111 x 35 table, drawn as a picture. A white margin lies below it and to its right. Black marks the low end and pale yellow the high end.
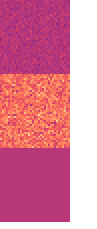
It is made of 3 by 1 panels. Panel 1,1: middling, fine-grained, faint in contrast. Panel 2,1: high, fine-grained. Panel 3,1: middling, flat.
